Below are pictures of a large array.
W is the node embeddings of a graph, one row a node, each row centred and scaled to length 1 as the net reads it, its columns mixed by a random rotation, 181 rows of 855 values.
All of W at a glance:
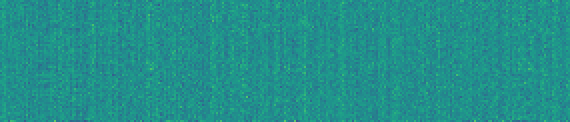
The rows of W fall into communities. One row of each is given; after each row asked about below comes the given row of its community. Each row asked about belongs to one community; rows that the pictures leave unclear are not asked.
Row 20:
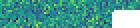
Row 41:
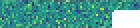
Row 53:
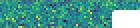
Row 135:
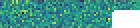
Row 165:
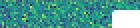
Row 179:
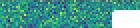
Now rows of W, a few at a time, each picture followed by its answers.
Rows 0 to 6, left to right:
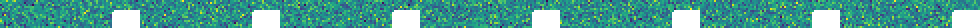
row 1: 165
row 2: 135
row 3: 20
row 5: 20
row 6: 53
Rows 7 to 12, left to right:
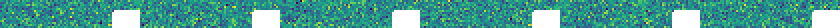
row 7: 53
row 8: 20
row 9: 20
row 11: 20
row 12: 135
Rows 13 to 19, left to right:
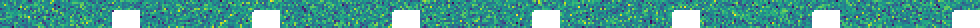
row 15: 165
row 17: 135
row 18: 165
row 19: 53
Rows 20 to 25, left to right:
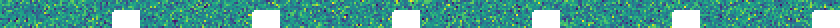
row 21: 135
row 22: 53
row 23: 41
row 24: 135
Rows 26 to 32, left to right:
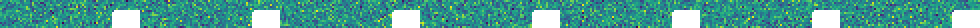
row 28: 135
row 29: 165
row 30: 135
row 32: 53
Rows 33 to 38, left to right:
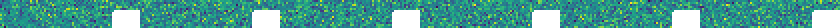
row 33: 165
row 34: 41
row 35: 179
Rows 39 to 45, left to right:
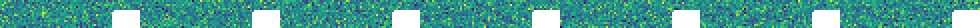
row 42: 135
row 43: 53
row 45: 53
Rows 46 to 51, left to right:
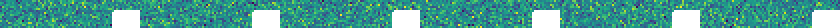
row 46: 20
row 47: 135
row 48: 135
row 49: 53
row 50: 165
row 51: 165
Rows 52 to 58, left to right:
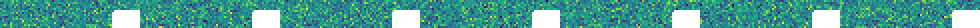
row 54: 179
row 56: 53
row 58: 179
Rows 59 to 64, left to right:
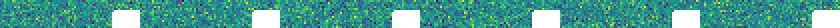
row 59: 135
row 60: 135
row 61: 179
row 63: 20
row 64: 135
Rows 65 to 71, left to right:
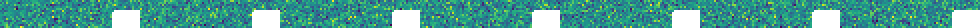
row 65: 53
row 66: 179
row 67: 20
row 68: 165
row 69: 135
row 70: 20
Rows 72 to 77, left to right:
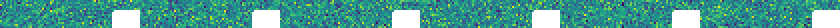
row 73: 20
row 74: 41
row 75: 41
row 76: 165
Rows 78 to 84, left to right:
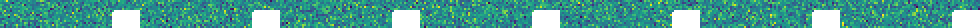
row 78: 179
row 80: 20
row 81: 165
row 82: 135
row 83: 20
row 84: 165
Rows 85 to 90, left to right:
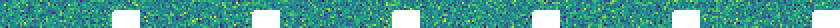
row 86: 20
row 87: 135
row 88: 165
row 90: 179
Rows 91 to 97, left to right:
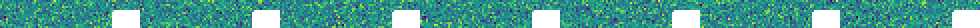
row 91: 53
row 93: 41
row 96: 135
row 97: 20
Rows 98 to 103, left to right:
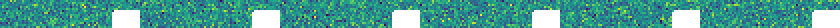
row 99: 135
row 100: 20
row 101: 135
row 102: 53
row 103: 41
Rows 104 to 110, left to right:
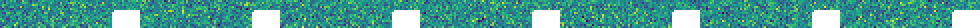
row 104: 20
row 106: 20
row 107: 20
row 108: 165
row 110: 20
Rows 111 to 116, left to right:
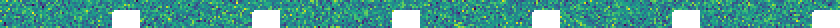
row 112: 20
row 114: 20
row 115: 179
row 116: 135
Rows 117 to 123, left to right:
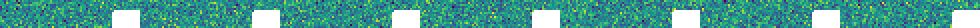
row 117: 53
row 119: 135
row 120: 179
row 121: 179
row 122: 41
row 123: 165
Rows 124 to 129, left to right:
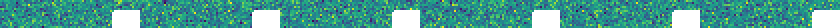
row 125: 53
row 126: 135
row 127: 20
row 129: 53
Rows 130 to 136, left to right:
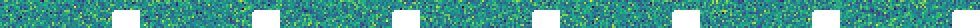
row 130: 135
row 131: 135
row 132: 20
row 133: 179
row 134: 179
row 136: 20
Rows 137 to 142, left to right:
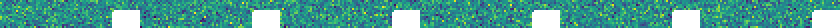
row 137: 179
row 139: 165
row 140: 135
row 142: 179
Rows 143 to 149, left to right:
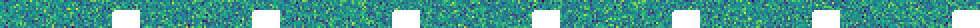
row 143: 179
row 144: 53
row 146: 53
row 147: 20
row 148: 179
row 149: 165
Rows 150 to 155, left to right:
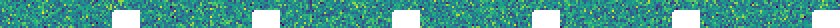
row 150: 41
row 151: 20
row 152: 20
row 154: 53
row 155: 165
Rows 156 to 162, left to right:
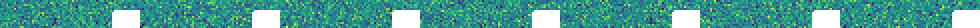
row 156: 41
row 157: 20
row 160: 135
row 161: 41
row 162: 41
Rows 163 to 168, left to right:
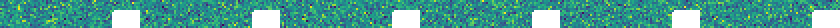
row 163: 179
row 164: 20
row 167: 135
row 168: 135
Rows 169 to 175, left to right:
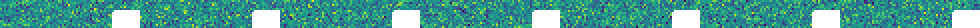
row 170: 179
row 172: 53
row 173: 179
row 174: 165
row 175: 41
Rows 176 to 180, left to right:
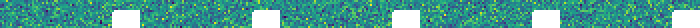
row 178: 53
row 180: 135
